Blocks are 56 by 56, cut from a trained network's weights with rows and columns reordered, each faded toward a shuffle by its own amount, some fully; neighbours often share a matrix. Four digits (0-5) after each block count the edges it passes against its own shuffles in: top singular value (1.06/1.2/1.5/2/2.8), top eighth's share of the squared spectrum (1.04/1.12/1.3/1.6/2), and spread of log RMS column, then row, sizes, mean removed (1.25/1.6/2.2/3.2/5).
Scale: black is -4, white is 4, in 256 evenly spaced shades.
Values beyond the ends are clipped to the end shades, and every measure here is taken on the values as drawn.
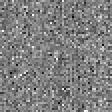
2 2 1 1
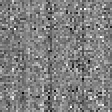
3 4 2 2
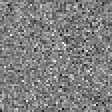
1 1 0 0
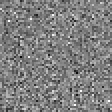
2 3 1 1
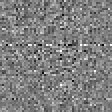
3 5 2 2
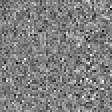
2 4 2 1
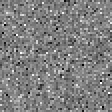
0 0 0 0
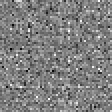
2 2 2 0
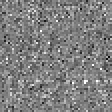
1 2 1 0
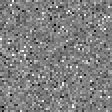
0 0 0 0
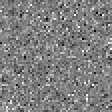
0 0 0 0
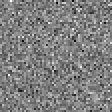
2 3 1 1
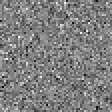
0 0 0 0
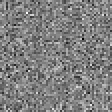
2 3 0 2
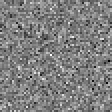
0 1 0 0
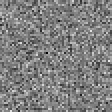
2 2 0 0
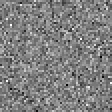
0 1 0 0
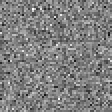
1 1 0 0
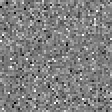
0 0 0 0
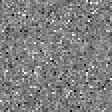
0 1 0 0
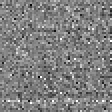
2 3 2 1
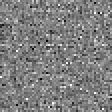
1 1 1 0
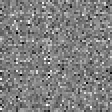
2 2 2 0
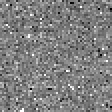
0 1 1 0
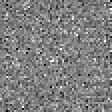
2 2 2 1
